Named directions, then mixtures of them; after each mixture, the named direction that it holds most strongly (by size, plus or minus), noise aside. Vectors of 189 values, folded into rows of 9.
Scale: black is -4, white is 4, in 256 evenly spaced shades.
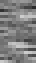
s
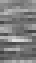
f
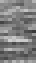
f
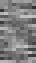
s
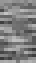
f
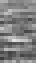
f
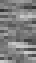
s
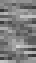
s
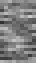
f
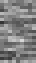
f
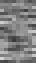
f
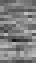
f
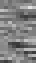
s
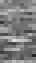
f
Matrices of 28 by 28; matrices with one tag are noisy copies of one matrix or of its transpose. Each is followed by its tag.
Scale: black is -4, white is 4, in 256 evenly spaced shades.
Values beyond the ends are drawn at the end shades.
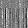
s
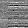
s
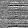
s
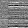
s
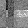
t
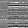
s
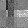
t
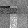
t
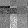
t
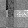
t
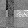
t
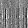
s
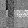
t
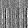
s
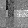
t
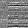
s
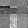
t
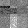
t
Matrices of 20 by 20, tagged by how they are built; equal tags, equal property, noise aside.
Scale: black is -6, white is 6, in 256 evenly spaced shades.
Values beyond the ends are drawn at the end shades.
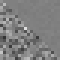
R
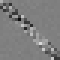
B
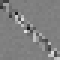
B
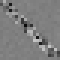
B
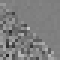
R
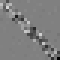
B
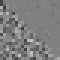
R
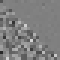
R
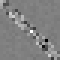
B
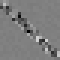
B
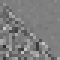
R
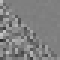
R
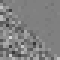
R
